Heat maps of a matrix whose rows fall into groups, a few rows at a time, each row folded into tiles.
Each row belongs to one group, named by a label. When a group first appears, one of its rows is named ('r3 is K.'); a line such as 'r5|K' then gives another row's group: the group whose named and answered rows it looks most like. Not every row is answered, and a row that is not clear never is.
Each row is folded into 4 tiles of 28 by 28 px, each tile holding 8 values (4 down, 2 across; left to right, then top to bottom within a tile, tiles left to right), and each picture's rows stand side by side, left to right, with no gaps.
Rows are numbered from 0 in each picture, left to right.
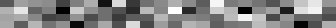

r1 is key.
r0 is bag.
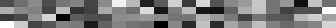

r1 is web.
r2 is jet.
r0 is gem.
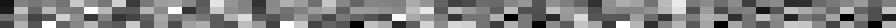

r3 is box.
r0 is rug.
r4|gem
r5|gem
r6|web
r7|gem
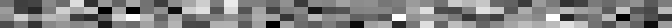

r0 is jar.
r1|bag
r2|web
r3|box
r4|jet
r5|gem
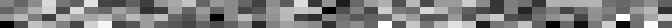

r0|box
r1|jar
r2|jar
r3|rug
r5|box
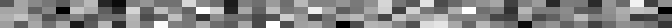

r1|rug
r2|rug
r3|box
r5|jar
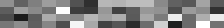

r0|key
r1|box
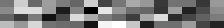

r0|jet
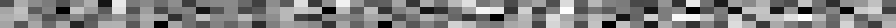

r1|web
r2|jar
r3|web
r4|jet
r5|web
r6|bag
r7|bag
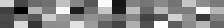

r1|rug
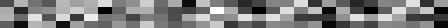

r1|jet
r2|jar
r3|jar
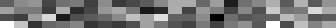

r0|gem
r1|jar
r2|rug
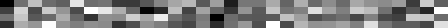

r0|rug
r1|jar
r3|jet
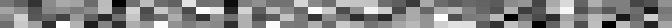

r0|gem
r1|rug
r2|rug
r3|jet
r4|gem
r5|web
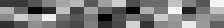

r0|jar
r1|key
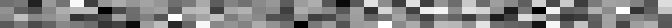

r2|bag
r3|rug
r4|jet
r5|key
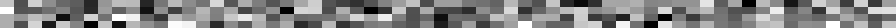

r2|bag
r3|jar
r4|key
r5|gem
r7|rug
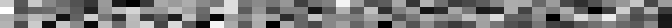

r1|gem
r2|web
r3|web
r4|jar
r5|jar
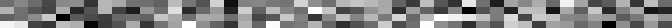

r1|key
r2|rug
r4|bag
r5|web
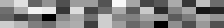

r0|jet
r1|web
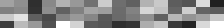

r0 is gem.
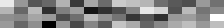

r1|jet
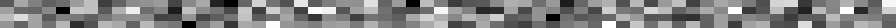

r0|bag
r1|bag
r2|rug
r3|jet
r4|jar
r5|rug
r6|key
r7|key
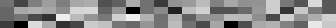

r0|box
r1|bag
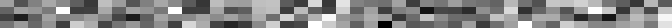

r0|key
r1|key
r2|box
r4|key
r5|jet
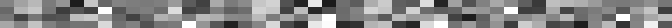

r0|jet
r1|key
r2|box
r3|box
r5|box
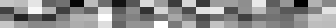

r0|jet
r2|jet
